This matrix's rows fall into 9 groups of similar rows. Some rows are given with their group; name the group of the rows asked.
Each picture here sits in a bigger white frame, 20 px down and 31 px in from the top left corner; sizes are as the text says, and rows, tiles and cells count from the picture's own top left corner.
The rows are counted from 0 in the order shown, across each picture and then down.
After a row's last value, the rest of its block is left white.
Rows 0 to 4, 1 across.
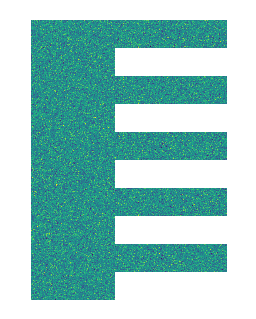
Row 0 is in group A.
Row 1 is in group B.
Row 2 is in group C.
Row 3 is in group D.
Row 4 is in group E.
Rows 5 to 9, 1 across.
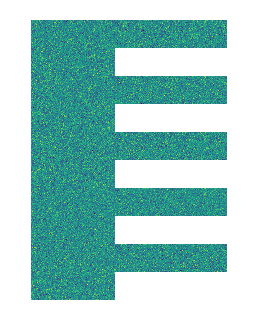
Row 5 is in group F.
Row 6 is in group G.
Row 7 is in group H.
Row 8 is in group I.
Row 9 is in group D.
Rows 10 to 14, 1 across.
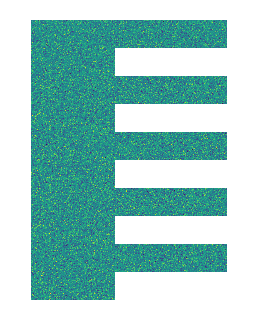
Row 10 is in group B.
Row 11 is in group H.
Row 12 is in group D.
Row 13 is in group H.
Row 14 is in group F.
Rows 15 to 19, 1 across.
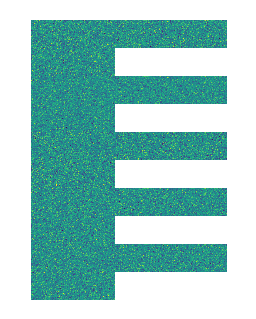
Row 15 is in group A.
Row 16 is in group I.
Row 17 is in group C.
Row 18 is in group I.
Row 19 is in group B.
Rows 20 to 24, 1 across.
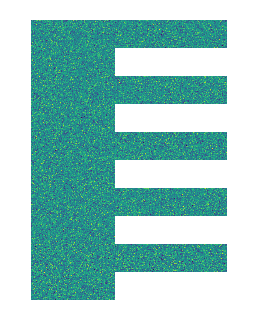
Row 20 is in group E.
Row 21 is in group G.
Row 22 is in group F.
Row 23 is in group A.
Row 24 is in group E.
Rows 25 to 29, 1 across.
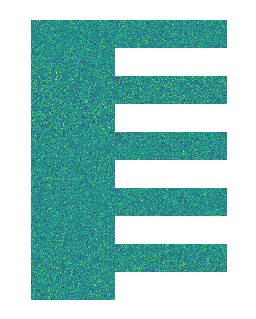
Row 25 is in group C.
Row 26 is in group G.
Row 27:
D
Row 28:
I
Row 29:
A
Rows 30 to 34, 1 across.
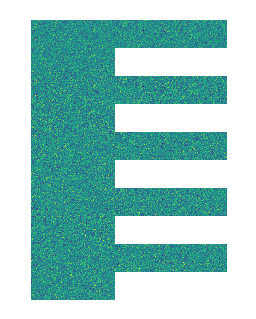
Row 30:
F
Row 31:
F
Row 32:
D
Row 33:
B
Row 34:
A
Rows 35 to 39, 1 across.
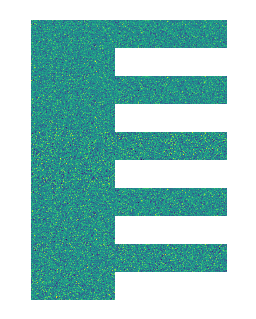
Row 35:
I
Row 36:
I
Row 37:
G
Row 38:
I
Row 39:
C
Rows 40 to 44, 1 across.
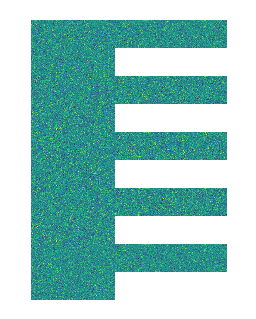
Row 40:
I
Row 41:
C
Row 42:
A
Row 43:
C
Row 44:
I
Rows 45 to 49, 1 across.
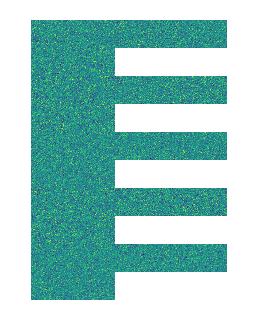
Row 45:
B
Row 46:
G
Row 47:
A
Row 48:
D
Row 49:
F
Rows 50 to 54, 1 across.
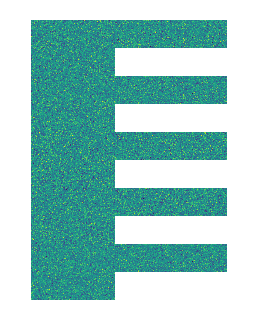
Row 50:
A
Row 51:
D
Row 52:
G
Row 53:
F
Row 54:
D
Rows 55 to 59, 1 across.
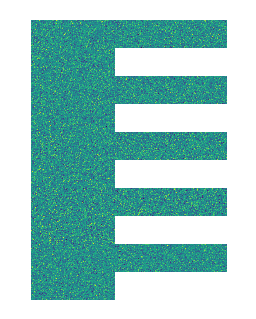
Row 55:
G
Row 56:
H
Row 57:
H
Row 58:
F
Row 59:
I
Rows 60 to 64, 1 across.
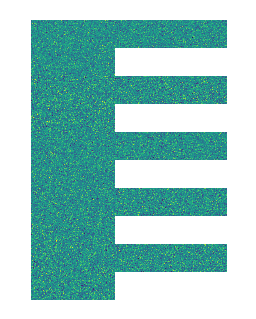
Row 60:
D
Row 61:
D
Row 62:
E
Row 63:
C
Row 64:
G
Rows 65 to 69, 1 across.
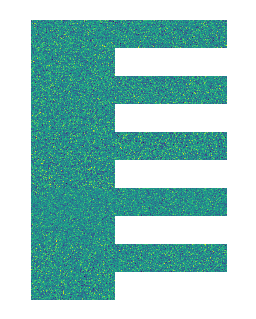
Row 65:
D
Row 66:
H
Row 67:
F
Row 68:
C
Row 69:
G
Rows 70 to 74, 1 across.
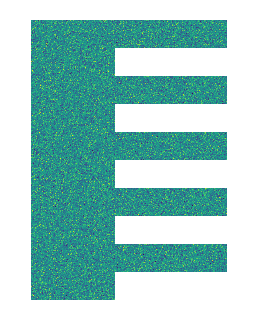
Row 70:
B
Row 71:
H
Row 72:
G
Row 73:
H
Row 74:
F
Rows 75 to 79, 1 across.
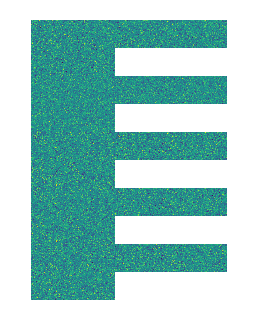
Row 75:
I
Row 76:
H
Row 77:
C
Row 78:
C
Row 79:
E
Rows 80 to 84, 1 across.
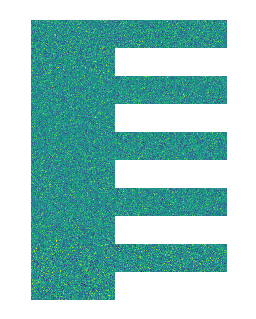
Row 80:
B
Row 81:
A
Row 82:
F
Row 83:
C
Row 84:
G
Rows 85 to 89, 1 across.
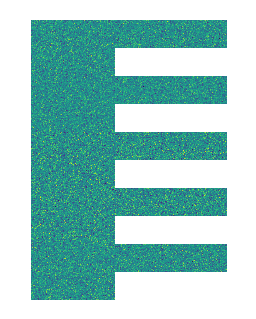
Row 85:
A
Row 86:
F
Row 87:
A
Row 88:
H
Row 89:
D
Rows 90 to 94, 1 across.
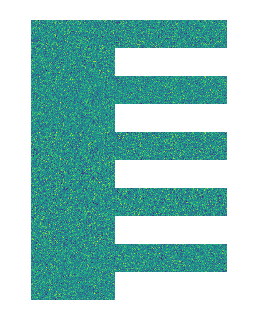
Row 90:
B
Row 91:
G
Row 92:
G
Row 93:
F
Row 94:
E
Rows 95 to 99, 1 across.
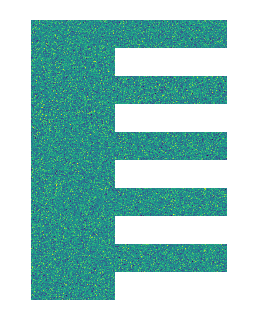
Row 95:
B
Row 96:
F
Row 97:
C
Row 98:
G
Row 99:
I
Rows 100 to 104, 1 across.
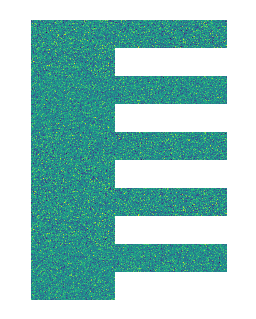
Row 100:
D
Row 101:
B
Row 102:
G
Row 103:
D
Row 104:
A
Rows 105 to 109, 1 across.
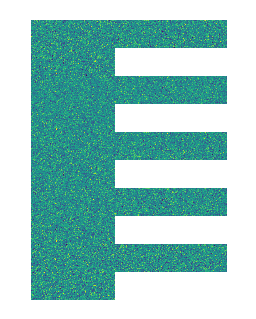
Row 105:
A
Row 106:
C
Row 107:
A
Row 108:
C
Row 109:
B
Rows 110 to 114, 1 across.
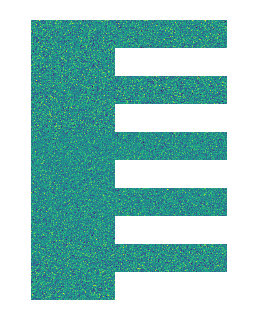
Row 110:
G
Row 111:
E
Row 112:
F
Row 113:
I
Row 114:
B
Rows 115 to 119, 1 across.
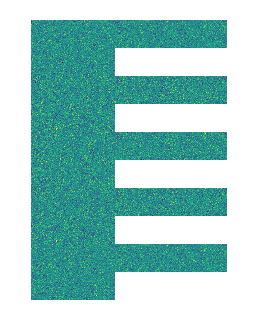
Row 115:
I
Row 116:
C
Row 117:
G
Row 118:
C
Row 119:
I
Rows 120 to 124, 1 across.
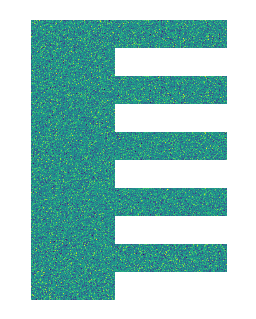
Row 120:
A
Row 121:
A
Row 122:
G
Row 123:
I
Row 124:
F
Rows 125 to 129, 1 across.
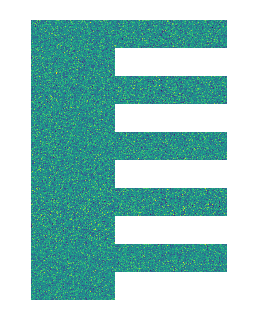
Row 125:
C
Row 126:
E
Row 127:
H
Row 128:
A
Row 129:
A
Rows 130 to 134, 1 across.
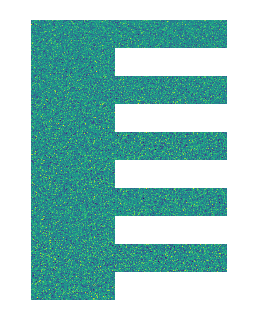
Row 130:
I
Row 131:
B
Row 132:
F
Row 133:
F
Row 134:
H
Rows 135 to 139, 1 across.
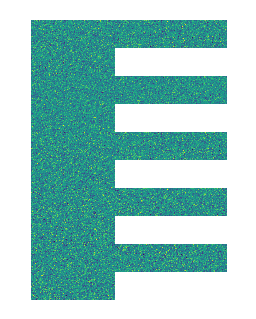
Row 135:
A
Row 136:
B
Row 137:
A
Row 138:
I
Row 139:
F
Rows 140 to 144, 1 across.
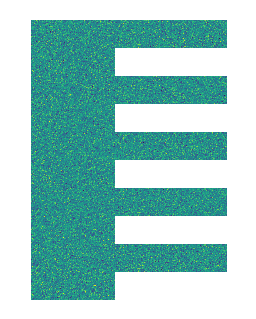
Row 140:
A
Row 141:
E
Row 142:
F
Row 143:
B
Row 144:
B
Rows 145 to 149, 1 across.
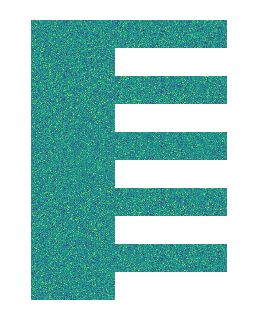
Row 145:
F
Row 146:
A
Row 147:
E
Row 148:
A
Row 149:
F
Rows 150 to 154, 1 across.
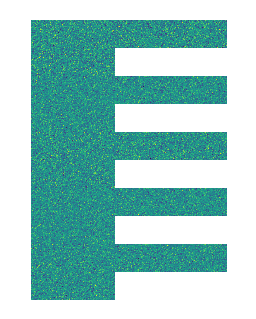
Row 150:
H
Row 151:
F
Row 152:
A
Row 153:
H
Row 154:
I
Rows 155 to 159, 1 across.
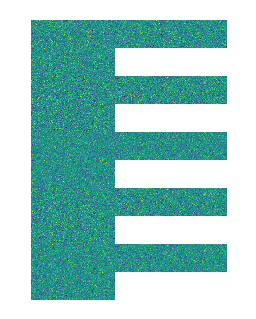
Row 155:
E
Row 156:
I
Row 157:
B
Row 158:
I
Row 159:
I
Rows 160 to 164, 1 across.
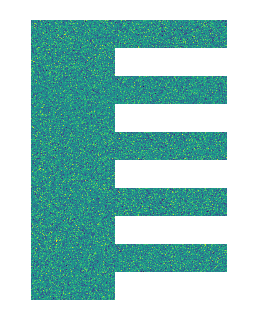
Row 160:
D
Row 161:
F
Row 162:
H
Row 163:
C
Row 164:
G
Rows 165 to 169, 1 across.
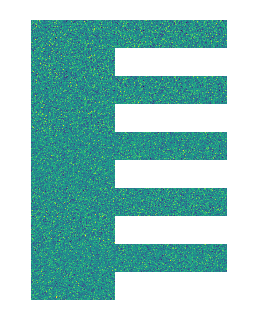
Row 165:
F
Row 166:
F
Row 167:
A
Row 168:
B
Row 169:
C
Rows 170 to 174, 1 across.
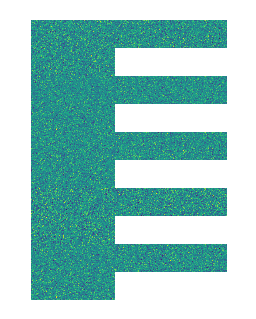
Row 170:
A
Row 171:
C
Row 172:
A
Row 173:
G
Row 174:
C
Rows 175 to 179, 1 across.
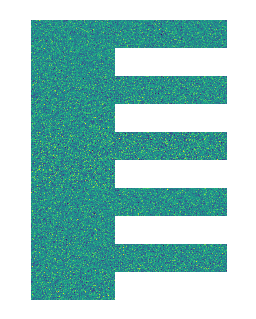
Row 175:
E
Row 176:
B
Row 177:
H
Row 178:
I
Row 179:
B
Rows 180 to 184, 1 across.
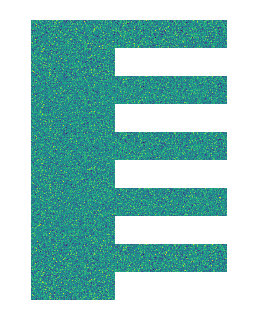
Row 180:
F
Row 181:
F
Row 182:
F
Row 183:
H
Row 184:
F
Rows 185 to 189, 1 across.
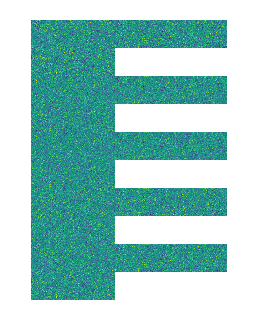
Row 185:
C
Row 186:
F
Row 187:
F
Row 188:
A
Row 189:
C
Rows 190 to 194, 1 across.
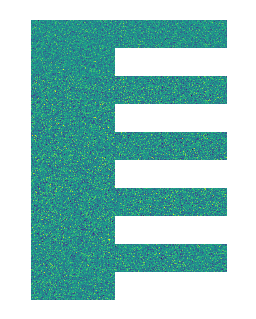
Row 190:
B
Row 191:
B
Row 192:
D
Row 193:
G
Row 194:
E
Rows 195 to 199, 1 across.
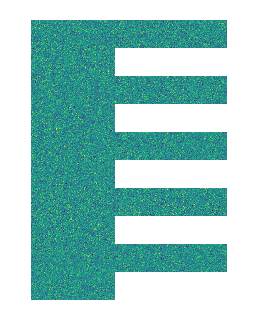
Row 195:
B
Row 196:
C
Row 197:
I
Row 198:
A
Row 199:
E
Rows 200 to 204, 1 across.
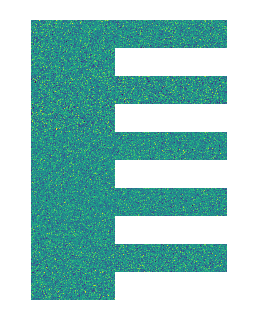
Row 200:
G
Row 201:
C
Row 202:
A
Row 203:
D
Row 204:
B
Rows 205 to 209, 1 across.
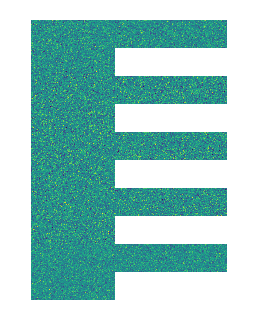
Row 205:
I
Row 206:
F
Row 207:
A
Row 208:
D
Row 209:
H
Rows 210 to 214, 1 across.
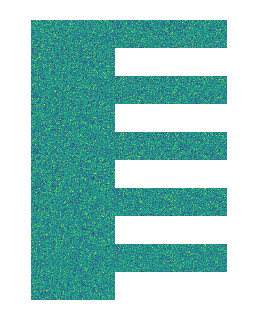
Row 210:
H
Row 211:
B
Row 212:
B
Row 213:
G
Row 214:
G
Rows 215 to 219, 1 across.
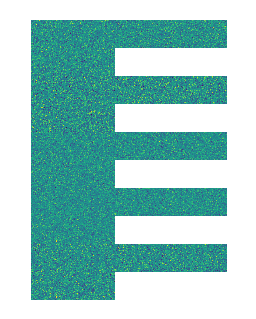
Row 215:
G
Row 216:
F
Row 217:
E
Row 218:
C
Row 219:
C
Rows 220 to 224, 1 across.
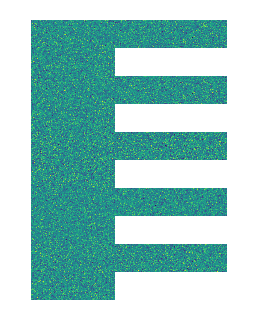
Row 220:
D
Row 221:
D
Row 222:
H
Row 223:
F
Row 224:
H
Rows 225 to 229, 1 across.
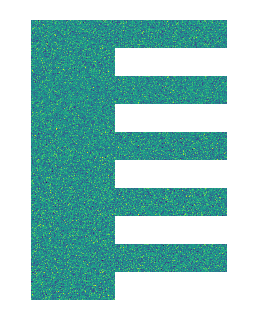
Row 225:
B
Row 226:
C
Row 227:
D
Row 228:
H
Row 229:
B
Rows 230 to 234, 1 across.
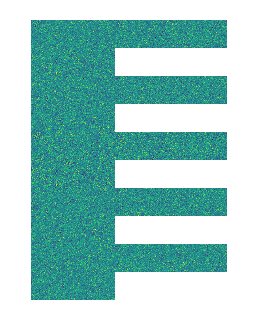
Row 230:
C
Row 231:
B
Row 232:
C
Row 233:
B
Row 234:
A
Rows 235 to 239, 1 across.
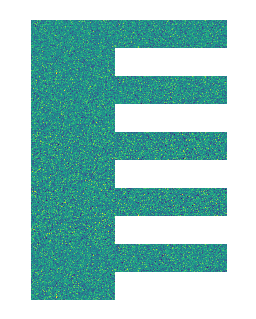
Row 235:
C
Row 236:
G
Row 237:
H
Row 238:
D
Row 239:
C
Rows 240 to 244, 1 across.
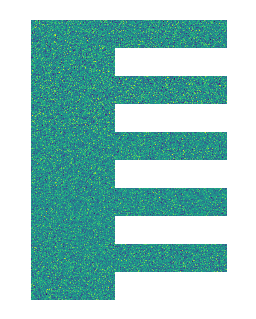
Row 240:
B
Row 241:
H
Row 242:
A
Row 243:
E
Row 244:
D
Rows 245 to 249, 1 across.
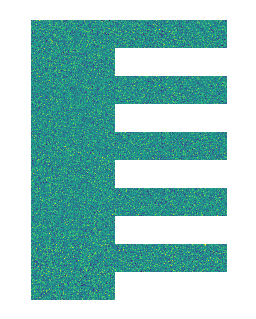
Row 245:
E
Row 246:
E
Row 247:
D
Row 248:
H
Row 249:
G
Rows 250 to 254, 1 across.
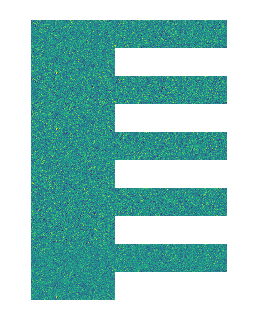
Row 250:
C
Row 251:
C
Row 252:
F
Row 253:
I
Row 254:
C
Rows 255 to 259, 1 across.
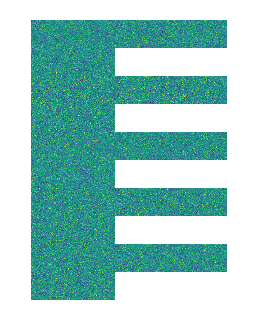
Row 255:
C
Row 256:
A
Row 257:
D
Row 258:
I
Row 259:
I
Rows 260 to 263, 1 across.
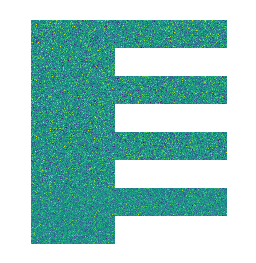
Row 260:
G
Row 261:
I
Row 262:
F
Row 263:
H
